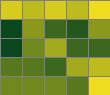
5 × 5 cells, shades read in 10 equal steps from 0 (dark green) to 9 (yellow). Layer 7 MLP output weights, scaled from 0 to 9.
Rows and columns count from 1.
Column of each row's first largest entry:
5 2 3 5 5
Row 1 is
8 7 8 7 9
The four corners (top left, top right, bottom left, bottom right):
8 9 4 9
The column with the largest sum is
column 5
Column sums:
15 23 22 19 32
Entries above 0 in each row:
5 4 4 5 5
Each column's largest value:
8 7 8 7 9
